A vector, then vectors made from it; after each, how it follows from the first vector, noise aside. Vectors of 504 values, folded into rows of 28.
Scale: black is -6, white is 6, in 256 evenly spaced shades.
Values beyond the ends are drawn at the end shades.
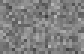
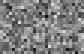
scaled up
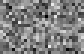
scaled up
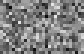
scaled up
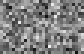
scaled up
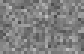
negated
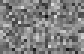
scaled up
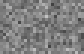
negated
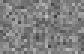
negated
